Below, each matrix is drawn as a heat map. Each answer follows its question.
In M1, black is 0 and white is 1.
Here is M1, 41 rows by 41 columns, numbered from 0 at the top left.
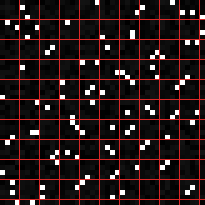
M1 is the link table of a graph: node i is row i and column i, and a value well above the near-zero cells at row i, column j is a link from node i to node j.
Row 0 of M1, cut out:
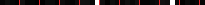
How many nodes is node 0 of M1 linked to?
2
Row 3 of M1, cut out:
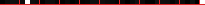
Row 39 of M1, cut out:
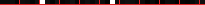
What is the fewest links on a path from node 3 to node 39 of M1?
6
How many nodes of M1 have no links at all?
0
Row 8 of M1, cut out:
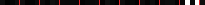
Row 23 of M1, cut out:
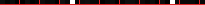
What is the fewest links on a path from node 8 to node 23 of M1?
5
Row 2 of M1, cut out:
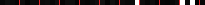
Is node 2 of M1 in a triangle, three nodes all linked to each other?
no
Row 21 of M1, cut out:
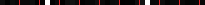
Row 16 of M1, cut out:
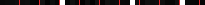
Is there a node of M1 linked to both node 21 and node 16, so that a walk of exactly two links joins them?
no
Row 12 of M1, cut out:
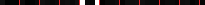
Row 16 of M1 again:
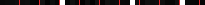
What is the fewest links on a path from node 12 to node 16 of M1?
1
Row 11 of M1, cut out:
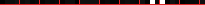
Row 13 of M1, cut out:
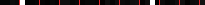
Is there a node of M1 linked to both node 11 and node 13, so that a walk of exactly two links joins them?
yes
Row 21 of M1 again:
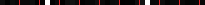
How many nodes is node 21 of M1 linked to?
2
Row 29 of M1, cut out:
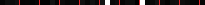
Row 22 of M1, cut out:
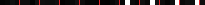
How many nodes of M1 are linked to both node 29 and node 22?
0
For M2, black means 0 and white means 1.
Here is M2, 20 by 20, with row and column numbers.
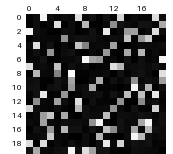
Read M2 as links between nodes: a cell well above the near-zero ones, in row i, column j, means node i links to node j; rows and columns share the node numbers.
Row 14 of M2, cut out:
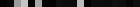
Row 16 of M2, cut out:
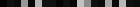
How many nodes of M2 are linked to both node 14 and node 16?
3
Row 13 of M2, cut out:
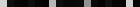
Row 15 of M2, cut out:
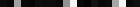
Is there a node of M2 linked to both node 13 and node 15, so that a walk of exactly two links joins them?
no
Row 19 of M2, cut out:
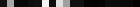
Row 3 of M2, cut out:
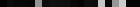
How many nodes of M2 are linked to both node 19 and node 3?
0
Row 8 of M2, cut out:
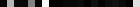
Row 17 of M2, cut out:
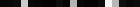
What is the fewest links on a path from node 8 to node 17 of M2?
3
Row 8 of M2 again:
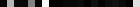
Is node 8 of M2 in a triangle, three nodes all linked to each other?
yes
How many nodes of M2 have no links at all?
0
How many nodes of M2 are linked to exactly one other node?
0
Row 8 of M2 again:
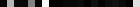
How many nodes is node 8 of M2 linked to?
4
